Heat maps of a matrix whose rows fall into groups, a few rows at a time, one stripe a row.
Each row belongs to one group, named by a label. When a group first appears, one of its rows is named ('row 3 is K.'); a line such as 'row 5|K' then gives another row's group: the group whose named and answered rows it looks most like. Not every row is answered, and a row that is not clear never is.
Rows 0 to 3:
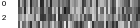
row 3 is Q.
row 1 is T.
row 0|T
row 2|T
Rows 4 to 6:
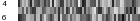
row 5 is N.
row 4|Q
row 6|T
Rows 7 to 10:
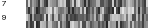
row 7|Q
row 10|Q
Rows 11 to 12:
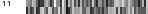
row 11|N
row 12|Q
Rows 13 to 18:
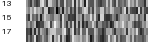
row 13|Q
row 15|N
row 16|N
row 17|Q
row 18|Q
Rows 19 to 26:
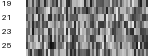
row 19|Q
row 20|N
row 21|T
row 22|Q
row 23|T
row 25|T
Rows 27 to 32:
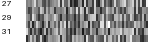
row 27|N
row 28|Q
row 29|N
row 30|T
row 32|Q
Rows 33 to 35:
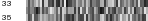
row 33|T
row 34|Q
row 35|N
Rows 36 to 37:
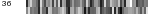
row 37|Q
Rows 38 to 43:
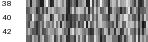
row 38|N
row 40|N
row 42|Q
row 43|Q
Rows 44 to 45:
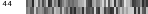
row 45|N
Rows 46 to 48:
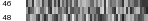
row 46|T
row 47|T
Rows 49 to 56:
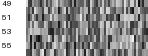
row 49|N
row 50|T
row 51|N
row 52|T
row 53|T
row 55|N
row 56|Q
